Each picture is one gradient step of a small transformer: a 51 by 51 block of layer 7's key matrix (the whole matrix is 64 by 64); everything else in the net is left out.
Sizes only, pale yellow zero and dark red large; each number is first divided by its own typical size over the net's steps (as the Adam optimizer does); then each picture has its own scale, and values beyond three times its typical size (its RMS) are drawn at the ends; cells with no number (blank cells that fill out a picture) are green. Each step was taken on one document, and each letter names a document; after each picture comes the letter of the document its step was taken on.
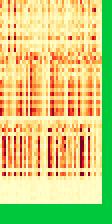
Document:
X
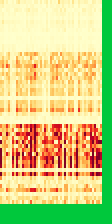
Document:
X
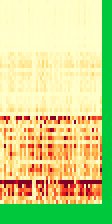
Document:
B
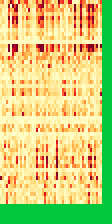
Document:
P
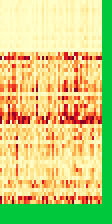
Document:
B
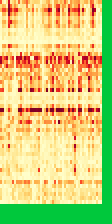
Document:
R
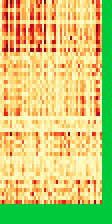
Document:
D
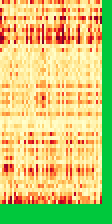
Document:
D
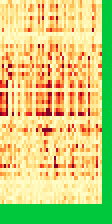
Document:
P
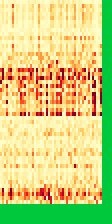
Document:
P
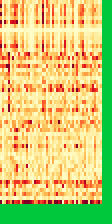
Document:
R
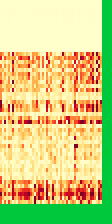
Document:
B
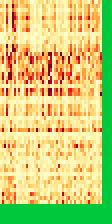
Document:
P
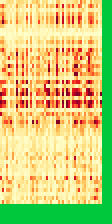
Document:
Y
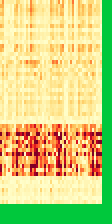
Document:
X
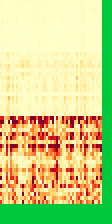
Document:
B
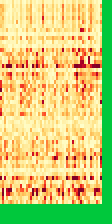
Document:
Y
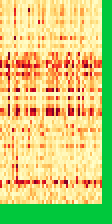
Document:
R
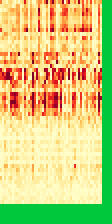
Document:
D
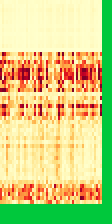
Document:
B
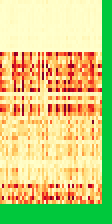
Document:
B
